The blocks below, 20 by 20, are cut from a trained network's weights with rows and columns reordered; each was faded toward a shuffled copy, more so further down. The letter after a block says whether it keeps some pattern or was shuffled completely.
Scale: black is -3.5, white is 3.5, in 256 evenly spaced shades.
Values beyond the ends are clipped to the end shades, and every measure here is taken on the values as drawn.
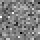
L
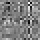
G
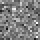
L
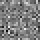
G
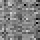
G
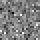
L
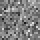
L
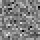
L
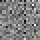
G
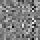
G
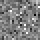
L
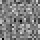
G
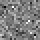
L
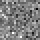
L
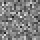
L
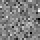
L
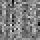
G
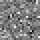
L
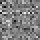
G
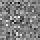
G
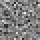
G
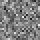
L
